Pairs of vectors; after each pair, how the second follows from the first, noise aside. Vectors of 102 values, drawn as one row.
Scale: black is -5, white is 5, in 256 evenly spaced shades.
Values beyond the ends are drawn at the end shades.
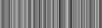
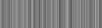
shrunk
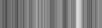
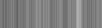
shrunk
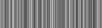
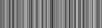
negated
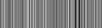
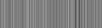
shrunk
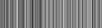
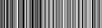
scaled up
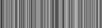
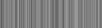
shrunk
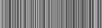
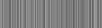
shrunk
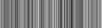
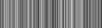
negated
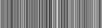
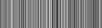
negated
